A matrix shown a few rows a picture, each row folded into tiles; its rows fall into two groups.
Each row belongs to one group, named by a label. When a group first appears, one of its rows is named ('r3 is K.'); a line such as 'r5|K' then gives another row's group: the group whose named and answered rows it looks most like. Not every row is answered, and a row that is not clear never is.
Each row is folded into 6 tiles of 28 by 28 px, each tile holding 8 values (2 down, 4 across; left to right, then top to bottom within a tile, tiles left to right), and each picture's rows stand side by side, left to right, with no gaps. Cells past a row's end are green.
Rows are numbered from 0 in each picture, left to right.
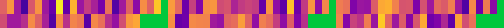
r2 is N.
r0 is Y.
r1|Y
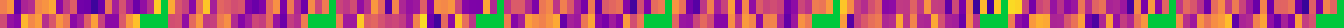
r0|Y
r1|Y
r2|N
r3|N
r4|Y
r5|Y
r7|N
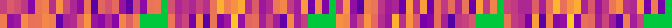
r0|N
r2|Y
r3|N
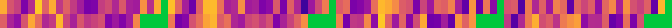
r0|Y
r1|Y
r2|N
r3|Y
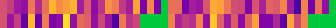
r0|N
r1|N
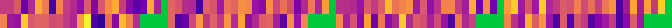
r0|N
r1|Y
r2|N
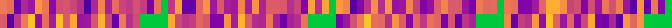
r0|Y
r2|Y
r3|N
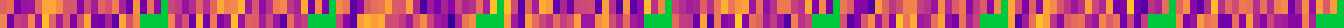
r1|N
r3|Y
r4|N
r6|Y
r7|Y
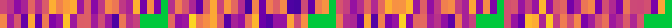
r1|N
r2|N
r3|Y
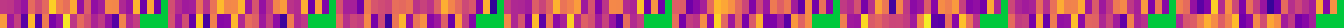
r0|N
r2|N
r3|N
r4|N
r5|N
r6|N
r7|Y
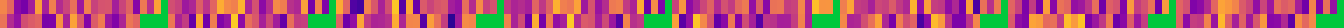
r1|N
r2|Y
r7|N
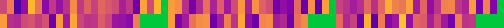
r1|Y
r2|N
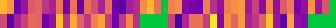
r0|Y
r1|Y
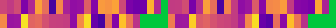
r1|N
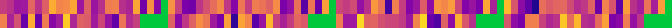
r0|N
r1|Y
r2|N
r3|Y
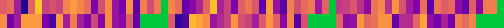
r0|Y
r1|Y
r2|N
